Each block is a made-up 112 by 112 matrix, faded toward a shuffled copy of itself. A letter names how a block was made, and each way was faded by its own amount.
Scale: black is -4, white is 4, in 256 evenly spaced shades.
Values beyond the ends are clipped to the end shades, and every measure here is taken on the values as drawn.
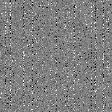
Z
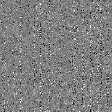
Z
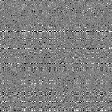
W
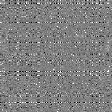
W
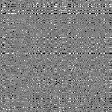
W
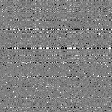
W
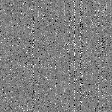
Z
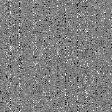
Z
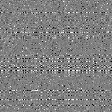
W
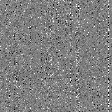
Z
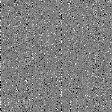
Z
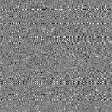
W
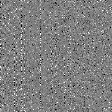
Z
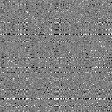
W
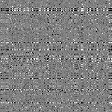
W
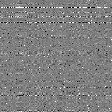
W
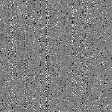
Z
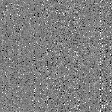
Z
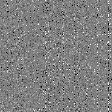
Z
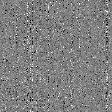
Z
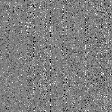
Z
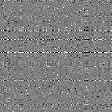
W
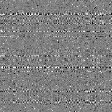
W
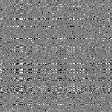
W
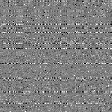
W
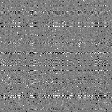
W
